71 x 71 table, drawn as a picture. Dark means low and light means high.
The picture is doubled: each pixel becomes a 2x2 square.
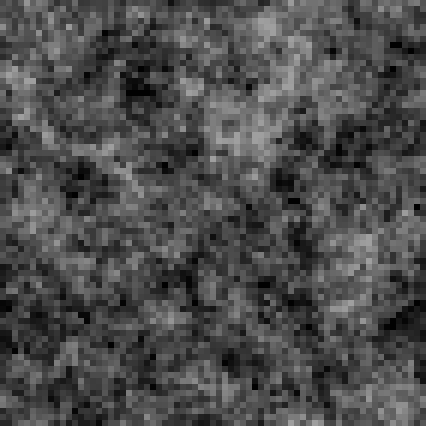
Stripes: none. Average level on the scale: 30%. Ninth with the highest average: top middle. Mirror symmetry: none. Odd rows or columns: none. Histogram: bell-shaped. Grain: blotchy.
